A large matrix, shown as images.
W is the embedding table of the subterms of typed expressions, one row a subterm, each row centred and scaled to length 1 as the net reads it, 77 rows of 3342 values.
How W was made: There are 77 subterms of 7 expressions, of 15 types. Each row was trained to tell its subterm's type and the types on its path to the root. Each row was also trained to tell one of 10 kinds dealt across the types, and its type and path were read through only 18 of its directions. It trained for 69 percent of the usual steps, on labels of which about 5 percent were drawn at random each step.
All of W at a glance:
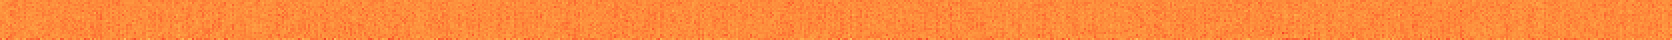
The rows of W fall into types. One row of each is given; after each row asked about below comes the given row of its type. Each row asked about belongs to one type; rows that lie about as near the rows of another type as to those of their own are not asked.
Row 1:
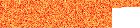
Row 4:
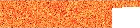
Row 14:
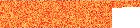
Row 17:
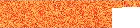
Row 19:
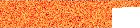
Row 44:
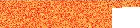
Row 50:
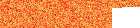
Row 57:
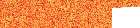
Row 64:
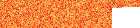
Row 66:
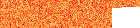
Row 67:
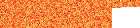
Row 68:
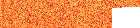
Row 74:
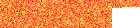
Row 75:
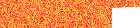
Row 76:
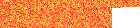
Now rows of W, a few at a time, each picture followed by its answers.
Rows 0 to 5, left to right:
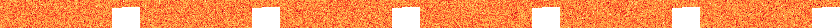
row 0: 14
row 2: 4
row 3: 64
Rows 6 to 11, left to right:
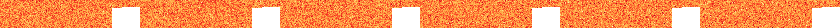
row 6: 76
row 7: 50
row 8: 14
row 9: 57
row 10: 64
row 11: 1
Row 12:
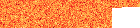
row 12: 57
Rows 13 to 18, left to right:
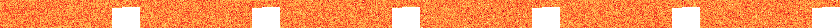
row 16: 66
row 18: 50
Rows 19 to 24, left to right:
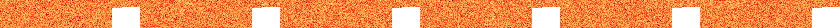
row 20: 57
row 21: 57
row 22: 74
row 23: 1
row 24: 4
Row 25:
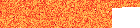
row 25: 57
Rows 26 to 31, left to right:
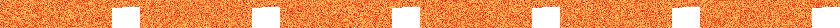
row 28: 74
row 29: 74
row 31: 64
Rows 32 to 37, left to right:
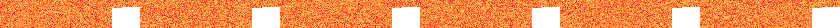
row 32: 50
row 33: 4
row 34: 14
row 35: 57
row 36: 44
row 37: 50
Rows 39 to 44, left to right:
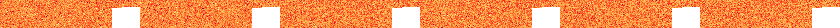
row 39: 66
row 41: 76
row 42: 66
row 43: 67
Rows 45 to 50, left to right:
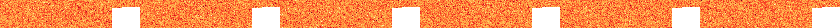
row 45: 44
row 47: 66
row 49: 64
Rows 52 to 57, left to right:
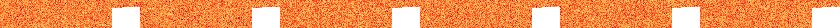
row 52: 1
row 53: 66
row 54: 74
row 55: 14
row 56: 1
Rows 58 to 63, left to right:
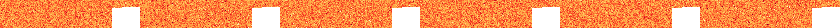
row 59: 1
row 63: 66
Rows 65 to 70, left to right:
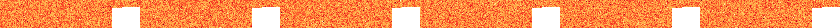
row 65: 64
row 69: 74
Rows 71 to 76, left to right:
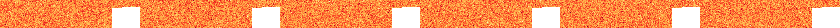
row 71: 74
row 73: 14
